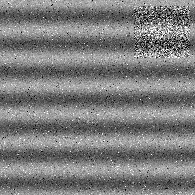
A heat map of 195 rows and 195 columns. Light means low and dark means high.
Histogram: bell-shaped. Slope: none. Stripes: horizontal, repeating 7 times. Roughest part: top right. Odd patch: rougher, in the top right.
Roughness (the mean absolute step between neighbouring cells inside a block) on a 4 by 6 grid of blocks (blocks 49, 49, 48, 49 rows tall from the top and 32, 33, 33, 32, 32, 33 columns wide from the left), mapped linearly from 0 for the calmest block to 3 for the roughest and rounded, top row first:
000033 | 000011 | 000000 | 000000
